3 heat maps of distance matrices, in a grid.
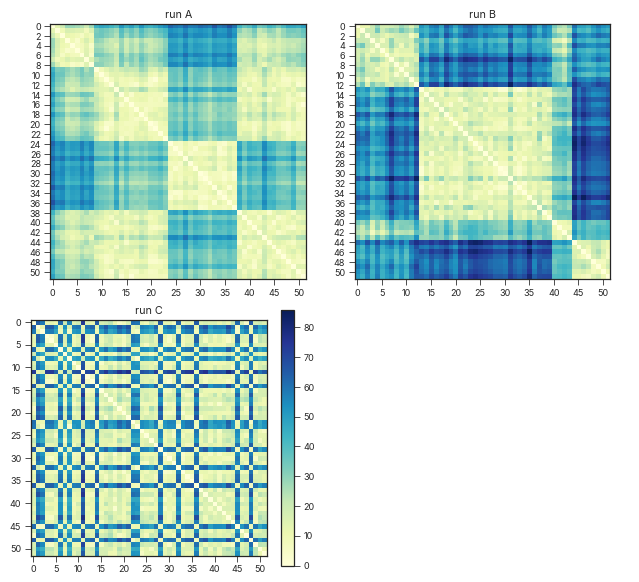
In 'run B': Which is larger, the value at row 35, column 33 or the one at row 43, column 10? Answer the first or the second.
the second
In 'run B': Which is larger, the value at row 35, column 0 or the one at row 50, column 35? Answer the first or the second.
the second
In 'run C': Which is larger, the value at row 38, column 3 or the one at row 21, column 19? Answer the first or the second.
the second
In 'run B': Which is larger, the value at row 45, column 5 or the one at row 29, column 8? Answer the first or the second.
the second
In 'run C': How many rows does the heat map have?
52
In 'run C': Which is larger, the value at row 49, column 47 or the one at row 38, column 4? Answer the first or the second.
the first
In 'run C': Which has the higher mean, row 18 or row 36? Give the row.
36
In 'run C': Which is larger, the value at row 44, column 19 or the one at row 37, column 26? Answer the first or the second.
the first
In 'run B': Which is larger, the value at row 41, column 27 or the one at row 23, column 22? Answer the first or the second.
the first
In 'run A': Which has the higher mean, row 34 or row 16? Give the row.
34
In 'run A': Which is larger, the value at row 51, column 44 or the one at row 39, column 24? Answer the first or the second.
the second
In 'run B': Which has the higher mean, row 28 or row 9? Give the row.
9
